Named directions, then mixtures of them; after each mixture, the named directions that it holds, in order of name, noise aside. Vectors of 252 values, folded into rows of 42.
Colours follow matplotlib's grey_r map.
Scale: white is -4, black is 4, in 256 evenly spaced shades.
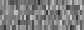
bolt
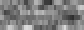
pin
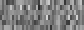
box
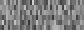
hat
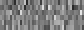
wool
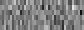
wool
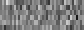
bolt, box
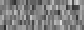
bolt, wool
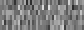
hat, wool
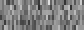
box, hat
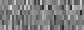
box, wool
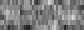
hat, pin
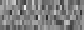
box, hat, wool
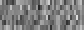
box
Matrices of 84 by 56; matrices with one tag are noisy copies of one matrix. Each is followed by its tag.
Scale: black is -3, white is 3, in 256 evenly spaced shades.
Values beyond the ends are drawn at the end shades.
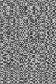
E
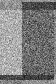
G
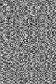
E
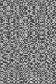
E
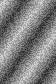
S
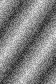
S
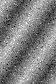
S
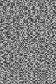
E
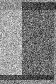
G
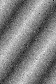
S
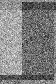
G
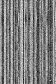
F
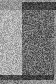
G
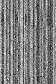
F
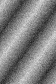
S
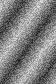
S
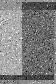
G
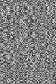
E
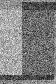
G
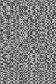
E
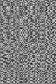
E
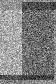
G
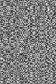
E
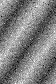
S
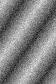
S
